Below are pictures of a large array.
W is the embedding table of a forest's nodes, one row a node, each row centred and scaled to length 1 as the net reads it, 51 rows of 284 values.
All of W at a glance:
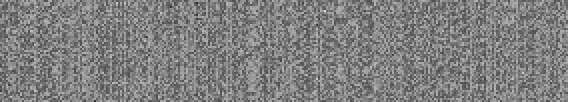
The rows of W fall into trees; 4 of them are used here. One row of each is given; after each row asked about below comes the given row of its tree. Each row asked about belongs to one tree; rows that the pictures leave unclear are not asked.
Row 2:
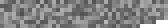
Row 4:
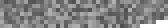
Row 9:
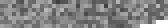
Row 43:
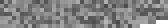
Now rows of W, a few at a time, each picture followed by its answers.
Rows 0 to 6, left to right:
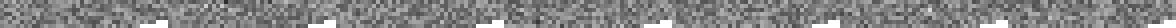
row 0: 43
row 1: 2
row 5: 43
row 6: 4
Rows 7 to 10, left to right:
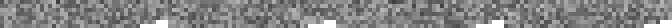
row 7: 2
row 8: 43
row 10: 2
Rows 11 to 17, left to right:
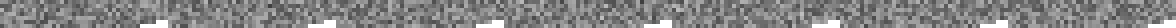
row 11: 2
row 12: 4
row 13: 43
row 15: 43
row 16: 43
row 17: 4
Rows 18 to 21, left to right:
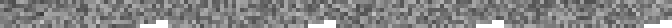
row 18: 4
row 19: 43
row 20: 43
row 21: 4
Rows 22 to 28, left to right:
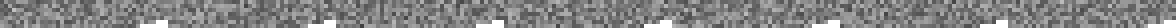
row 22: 4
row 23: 9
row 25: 2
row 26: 4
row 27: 2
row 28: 43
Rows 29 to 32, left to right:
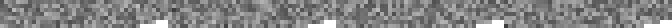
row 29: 4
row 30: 4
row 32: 43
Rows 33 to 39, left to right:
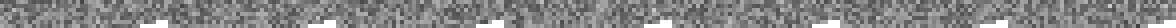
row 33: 4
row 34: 4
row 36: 4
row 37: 43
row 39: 43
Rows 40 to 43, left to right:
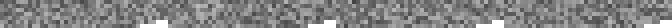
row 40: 4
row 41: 9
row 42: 43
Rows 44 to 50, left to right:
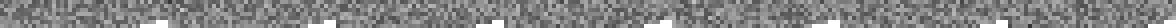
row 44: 43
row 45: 4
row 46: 2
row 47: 2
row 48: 4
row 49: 43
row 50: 2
